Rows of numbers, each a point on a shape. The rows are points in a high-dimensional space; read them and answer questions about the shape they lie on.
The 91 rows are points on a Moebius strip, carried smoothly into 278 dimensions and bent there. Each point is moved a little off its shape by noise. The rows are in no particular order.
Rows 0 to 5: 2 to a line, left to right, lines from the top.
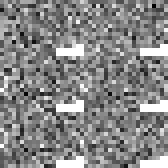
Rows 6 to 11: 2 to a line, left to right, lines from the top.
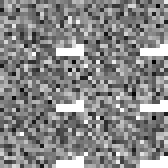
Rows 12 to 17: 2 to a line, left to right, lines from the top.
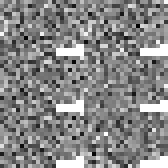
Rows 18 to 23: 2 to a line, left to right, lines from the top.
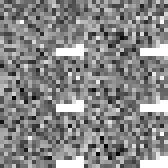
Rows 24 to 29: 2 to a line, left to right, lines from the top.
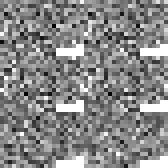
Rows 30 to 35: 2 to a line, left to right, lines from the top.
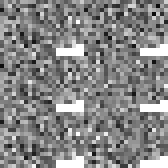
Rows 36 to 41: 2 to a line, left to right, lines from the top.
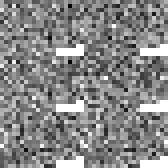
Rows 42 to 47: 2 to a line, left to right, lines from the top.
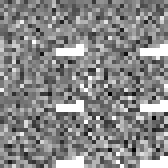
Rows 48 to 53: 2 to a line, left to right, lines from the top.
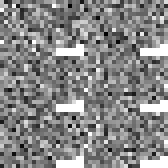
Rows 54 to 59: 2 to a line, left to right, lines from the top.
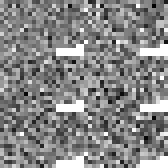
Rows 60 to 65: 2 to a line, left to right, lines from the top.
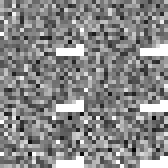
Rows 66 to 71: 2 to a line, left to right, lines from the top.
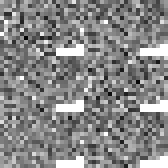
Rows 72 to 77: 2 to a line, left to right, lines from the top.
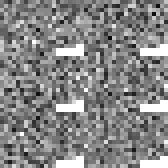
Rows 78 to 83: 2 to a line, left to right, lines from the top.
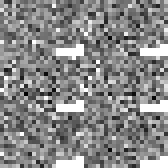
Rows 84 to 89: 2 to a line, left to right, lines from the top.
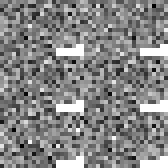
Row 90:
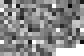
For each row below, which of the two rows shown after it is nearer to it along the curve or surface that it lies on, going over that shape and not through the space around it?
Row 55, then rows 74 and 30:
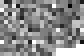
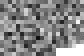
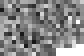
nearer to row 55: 74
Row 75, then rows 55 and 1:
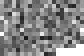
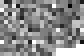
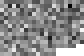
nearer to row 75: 1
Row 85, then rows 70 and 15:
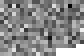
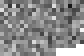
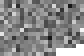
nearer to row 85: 15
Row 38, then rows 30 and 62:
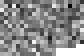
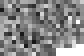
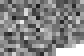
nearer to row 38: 62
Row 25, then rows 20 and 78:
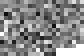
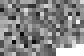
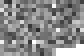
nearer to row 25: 20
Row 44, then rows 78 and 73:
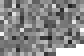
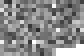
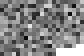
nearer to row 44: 73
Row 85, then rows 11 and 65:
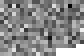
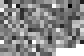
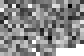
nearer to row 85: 65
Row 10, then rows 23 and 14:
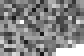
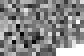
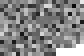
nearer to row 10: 23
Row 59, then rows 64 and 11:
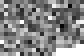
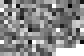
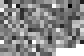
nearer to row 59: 64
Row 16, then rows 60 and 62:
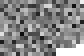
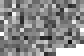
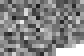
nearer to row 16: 60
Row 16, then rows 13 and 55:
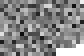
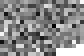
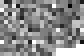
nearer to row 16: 13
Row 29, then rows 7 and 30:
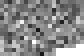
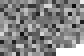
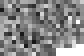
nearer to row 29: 30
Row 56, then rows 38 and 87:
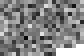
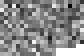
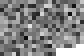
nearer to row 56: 87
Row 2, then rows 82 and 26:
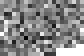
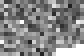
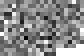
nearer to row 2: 26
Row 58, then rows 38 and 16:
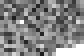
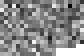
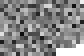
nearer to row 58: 38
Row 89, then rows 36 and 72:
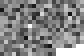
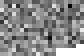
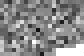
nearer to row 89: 36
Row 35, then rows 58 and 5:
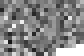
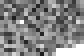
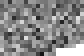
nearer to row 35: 58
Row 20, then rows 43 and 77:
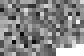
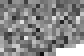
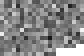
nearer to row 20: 43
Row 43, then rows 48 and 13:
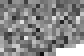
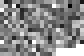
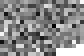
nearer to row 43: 48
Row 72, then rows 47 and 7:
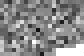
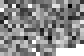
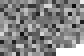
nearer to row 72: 47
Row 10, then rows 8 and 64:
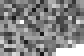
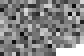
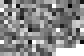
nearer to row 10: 64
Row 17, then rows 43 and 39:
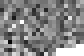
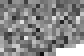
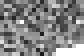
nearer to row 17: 39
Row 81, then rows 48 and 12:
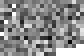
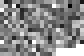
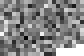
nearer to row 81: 12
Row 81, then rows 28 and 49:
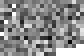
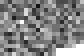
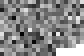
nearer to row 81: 49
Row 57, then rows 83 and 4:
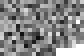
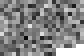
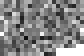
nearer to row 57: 83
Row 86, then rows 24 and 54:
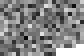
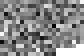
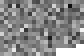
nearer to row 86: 24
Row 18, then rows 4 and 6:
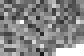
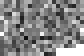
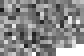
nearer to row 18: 6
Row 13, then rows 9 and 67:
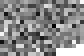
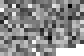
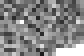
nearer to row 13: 9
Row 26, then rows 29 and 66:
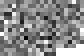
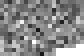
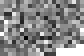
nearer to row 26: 66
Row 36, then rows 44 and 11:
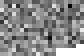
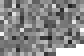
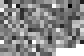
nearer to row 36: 44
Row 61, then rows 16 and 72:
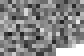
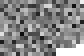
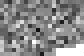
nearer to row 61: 72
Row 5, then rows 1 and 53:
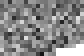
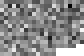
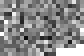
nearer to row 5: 1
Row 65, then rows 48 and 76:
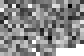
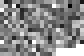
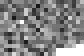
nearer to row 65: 48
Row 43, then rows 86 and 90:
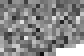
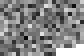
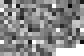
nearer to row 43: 90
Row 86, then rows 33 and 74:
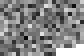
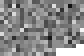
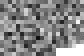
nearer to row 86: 33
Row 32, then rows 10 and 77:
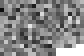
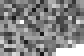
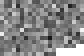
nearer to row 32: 77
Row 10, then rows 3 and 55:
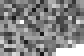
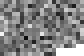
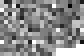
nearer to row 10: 55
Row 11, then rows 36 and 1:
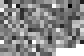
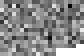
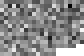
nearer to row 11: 1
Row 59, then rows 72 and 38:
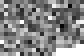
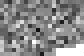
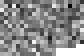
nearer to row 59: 72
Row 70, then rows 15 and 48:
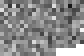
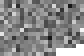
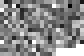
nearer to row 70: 48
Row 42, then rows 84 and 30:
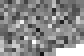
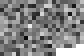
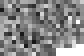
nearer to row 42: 30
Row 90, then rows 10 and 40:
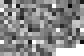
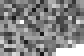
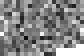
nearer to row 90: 10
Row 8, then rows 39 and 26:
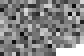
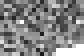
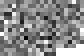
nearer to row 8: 26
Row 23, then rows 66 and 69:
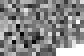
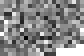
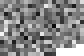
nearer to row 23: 69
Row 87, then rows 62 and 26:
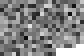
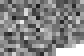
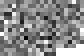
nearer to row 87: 26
